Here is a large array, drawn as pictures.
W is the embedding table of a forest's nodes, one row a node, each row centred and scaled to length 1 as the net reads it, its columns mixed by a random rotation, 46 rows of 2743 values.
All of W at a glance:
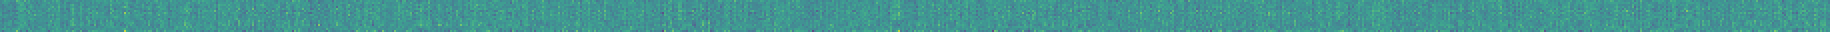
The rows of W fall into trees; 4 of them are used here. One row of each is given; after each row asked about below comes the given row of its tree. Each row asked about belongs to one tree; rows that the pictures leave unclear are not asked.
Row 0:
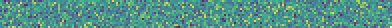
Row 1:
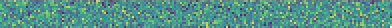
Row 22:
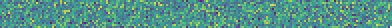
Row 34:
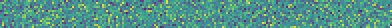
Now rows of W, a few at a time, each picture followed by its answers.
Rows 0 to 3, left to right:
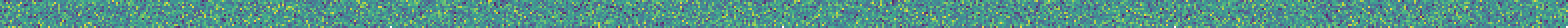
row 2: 1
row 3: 0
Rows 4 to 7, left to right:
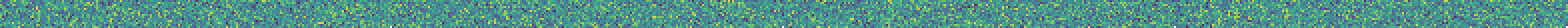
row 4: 1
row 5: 22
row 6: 22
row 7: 34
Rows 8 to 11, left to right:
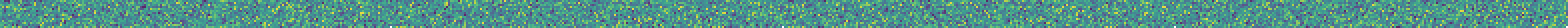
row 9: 0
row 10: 0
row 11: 22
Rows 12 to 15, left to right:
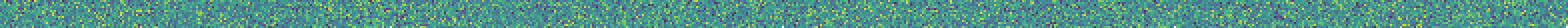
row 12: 34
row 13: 0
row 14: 34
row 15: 22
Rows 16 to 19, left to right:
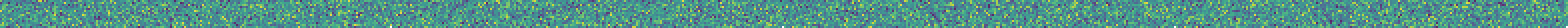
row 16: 22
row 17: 22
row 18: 0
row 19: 0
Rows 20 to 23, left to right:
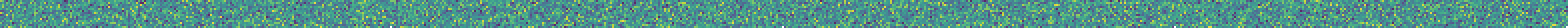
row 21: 0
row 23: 22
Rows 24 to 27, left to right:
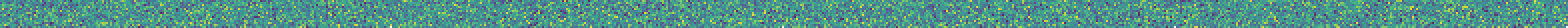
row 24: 22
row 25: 1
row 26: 0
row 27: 0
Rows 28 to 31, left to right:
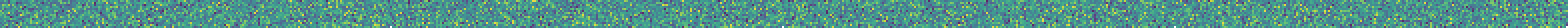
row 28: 22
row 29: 22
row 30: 0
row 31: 34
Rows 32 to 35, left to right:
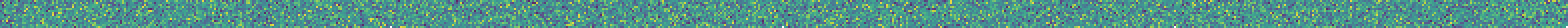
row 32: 34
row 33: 0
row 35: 34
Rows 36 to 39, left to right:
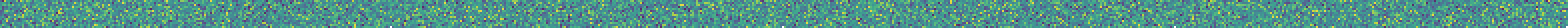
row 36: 34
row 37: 34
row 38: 34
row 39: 34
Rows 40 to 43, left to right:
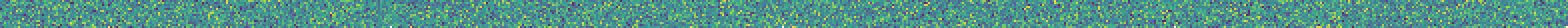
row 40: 1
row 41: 22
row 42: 0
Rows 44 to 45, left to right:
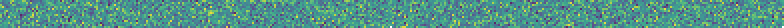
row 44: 1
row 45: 0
